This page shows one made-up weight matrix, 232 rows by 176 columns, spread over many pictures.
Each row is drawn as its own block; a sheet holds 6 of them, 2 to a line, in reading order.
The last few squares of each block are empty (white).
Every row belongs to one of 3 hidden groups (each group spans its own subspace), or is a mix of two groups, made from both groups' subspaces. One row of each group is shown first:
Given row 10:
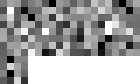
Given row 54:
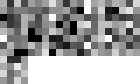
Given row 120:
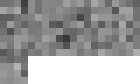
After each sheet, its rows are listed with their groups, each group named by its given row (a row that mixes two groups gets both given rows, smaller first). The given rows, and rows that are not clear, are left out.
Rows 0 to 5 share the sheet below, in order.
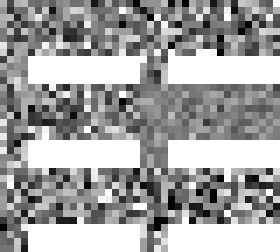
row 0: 54
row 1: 10
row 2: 54
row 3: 54
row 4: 10
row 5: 54
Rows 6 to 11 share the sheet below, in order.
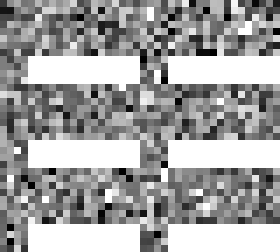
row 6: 120
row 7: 10
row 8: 10 and 120
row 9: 120
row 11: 120
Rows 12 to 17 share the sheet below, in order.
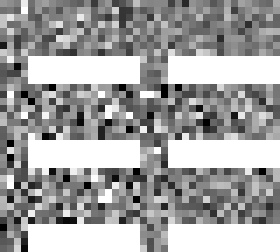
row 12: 120
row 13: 10
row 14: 10
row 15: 120
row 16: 10
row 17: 10
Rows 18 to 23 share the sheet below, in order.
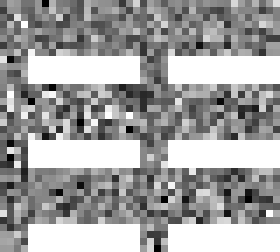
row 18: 10 and 54
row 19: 54
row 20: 10
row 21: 120
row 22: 120
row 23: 10 and 54
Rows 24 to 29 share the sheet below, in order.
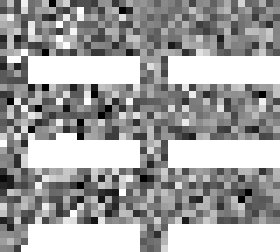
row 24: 54 and 120
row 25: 10 and 54
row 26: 10
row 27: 54
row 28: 120
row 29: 10 and 120
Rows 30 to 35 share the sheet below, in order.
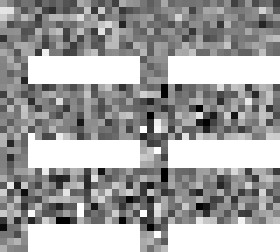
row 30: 120
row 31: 54
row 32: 10
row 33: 120
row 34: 10
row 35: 120
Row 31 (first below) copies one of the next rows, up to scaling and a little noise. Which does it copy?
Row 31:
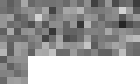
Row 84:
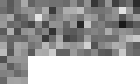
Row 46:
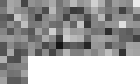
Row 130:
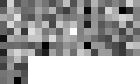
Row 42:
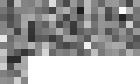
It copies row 84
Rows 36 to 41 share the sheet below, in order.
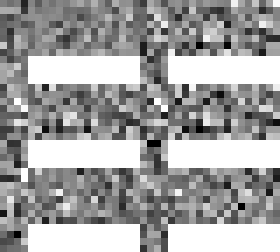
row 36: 120
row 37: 54
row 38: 54
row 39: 54
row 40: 120
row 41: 10
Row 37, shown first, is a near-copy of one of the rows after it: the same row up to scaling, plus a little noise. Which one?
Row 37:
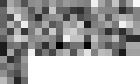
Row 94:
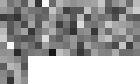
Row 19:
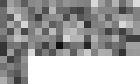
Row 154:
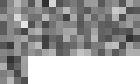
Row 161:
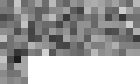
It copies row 19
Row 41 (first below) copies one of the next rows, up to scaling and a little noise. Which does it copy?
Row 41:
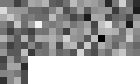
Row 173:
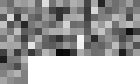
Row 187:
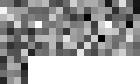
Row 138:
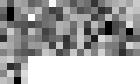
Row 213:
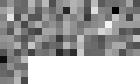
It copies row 187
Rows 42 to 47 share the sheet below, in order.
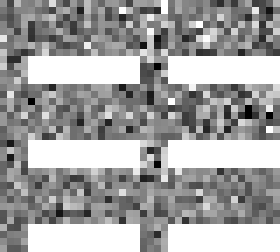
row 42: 54
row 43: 120
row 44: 10
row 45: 10
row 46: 54
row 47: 120
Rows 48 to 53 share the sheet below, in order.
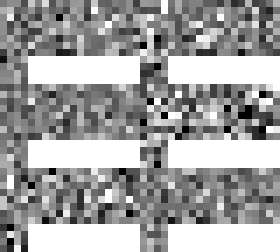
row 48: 10
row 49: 120
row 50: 10 and 120
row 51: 10 and 54
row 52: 10
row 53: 10
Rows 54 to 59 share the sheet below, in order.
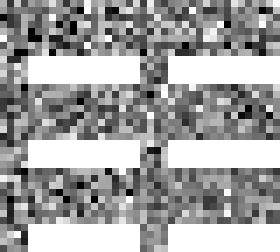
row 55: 54
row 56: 120
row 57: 10 and 120
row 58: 10 and 120
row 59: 54
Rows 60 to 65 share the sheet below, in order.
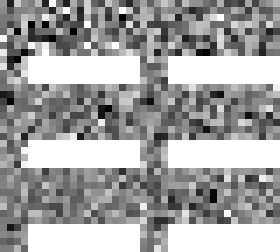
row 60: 54
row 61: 10 and 120
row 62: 10 and 120
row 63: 10 and 54
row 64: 10 and 54
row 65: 54
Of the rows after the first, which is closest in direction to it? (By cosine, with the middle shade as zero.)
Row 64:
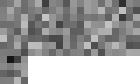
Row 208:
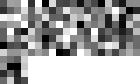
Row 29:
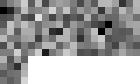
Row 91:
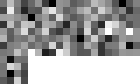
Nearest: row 91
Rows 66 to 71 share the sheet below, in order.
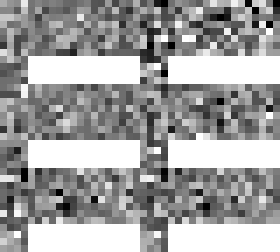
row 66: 120
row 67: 10 and 120
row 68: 120
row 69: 10 and 120
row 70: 120
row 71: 120
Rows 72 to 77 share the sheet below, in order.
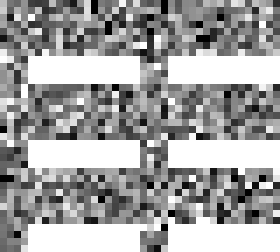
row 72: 10 and 120
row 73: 120
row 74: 120
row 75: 10 and 54
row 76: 120
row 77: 10 and 54
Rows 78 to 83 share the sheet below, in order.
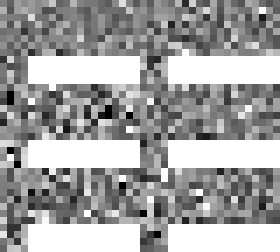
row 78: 10
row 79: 54
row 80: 10
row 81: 10
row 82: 54
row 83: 120
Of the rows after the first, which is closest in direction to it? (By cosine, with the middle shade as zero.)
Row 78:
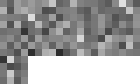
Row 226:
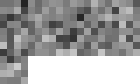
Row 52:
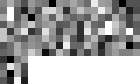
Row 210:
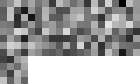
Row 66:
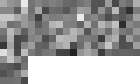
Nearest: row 66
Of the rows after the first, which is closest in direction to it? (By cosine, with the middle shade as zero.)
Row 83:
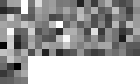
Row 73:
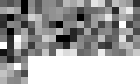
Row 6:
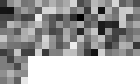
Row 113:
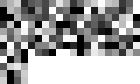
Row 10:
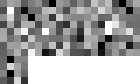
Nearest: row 6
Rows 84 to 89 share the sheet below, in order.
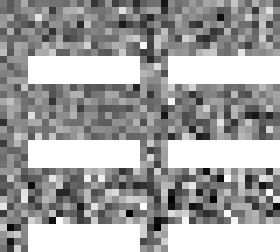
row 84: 54
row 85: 120
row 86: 54
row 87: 10
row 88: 10 and 54
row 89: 54
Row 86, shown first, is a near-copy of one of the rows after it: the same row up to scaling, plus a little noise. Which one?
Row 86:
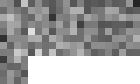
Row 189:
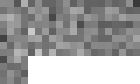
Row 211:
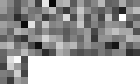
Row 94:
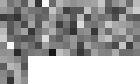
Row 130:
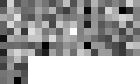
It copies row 189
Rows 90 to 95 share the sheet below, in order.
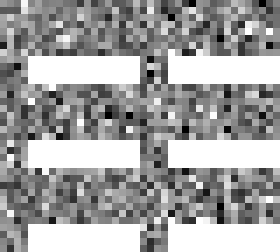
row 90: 120
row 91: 10
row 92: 10
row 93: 54
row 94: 54
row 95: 10
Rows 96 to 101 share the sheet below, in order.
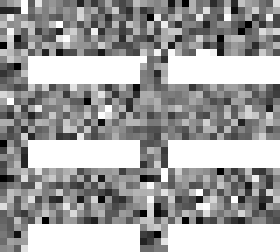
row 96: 120
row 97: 10
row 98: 10
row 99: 10
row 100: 120
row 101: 120
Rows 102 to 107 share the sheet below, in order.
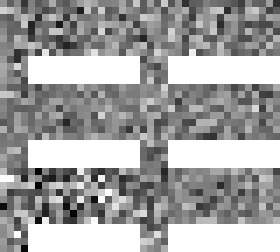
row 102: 54 and 120
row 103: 54
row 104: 120
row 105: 120
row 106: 120
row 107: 120
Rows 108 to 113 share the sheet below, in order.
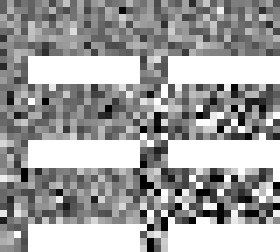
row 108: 54
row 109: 54
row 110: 10
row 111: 10 and 120
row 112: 120
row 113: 10 and 54
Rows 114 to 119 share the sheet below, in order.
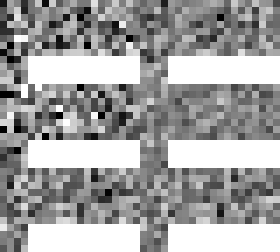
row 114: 54 and 120
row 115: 120
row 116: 120
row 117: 120
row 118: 10
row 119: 10
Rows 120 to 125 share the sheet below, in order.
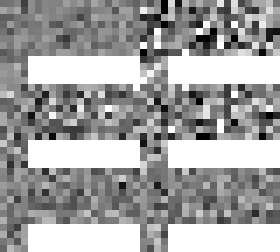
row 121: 10 and 120
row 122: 54 and 120
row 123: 10
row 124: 54
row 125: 54
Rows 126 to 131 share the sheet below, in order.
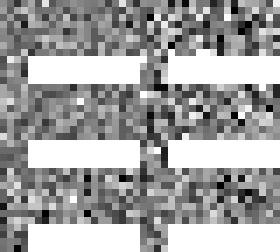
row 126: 10 and 54
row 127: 10
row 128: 120
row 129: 10 and 120
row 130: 54
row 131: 54 and 120
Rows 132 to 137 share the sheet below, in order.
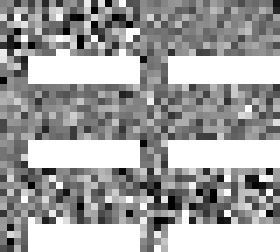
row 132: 10
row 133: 10 and 54
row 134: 54 and 120
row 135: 10
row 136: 10
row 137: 54
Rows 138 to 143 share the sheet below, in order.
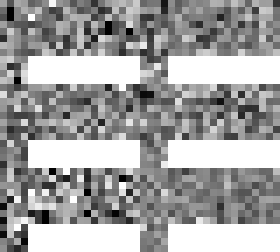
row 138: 10
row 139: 120
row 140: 10
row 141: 120
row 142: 54
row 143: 10
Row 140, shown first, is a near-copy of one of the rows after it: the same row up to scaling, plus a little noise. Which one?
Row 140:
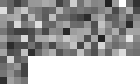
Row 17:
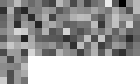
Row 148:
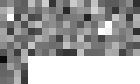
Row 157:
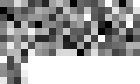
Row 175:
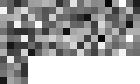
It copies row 175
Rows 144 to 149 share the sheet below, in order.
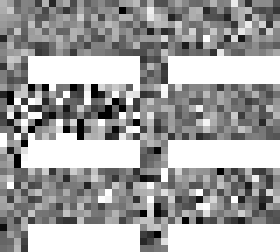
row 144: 54 and 120
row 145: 10 and 54
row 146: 10
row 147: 120
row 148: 10
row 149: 120
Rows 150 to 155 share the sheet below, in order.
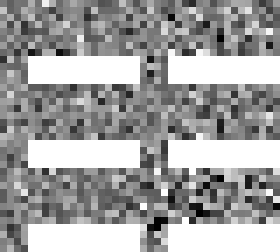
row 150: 10
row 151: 10
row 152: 10 and 120
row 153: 10 and 54
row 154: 54
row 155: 54
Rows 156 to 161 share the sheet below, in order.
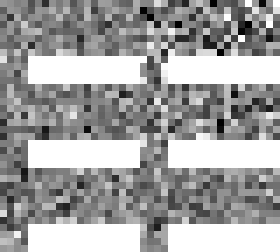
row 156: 10
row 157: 10
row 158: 54
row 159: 10
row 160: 120
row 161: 54
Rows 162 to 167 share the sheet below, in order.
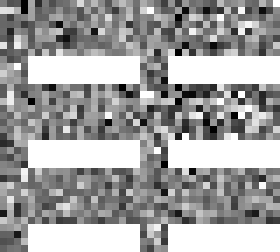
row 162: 120
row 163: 54 and 120
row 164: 10 and 54
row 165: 120
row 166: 120
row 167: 54
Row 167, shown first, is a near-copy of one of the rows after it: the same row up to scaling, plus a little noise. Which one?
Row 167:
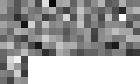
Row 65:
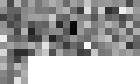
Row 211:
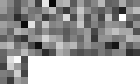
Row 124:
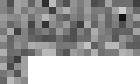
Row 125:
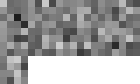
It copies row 211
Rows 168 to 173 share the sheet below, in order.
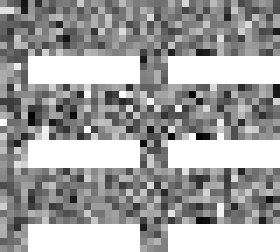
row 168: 120
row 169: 10
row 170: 54
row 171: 10 and 54
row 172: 54
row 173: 10
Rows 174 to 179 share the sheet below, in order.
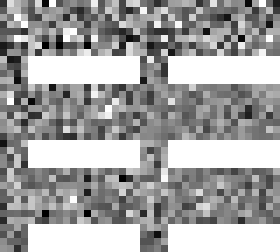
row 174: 54
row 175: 10
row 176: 10
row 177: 10
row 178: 54
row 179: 120
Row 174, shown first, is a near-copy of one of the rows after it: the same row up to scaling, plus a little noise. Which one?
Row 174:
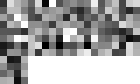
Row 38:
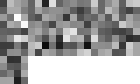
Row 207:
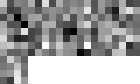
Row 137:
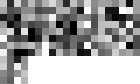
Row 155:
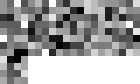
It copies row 38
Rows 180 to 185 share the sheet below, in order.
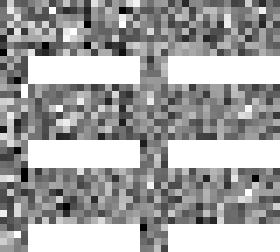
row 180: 54
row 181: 10 and 54
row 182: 120
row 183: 10
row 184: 120
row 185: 10
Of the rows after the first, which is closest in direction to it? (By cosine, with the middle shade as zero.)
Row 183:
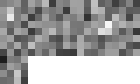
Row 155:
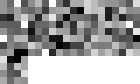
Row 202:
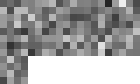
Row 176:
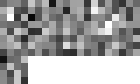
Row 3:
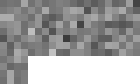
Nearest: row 176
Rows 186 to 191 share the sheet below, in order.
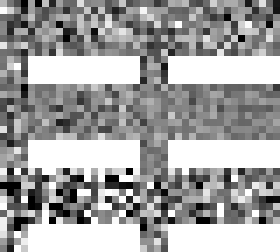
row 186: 54 and 120
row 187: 10
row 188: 120
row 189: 54
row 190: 54
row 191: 10
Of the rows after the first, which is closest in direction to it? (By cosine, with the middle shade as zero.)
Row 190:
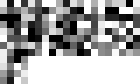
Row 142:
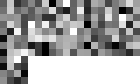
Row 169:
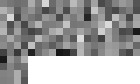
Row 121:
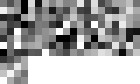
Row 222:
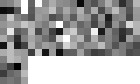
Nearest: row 121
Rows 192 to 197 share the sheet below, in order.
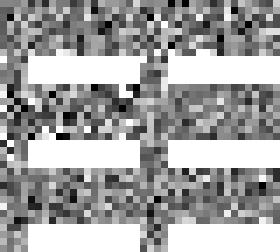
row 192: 10
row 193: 10
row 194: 10 and 54
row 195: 120
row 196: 54
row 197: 10 and 54
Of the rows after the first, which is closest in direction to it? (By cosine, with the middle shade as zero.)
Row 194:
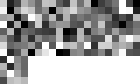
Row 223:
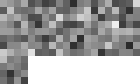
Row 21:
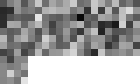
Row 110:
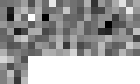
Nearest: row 110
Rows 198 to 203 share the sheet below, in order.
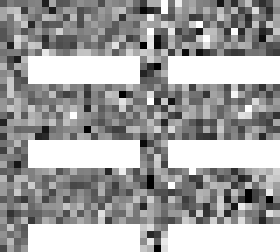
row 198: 54 and 120
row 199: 120
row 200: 54
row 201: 10
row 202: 10
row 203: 10
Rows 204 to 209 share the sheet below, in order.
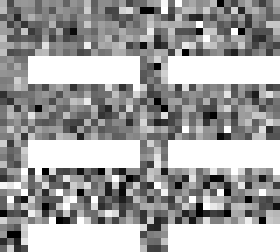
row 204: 54
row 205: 120
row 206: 10
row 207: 54
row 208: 54 and 120
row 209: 54
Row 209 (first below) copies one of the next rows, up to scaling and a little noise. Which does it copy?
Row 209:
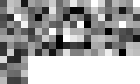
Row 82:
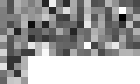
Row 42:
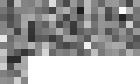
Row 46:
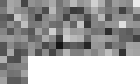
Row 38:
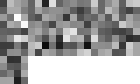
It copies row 46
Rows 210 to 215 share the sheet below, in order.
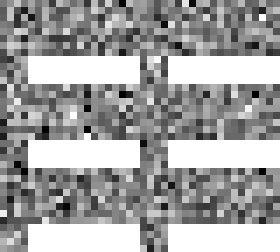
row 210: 10
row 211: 54
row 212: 54
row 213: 10
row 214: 10 and 120
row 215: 10
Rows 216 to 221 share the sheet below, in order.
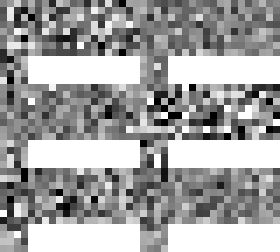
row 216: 10
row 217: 10 and 120
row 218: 10
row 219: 10 and 54
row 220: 120
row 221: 120
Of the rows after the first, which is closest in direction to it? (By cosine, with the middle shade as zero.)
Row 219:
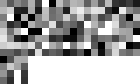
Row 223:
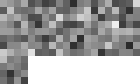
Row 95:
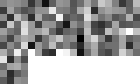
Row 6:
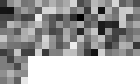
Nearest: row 223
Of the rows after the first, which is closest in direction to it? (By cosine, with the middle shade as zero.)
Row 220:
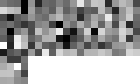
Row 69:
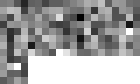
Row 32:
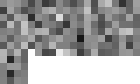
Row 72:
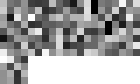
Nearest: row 69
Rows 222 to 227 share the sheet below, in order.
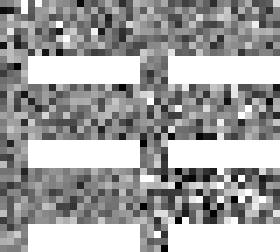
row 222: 120
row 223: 10 and 120
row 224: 10
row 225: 10
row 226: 120
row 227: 120
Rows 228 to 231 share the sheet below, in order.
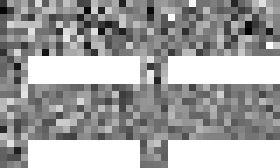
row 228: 54 and 120
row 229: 10
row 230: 120
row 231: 54
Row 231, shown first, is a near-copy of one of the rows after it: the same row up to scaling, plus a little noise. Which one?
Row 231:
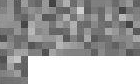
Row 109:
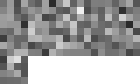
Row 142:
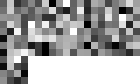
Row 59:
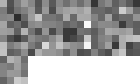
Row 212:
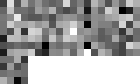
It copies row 109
